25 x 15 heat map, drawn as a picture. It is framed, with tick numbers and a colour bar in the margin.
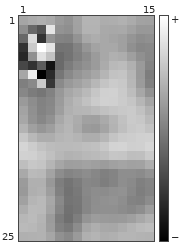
Roughest part: top left. Mirror symmetry: none. Histogram: skewed, a long tail of low values. Odd patch: rougher, in the top left. Grain: blotchy.
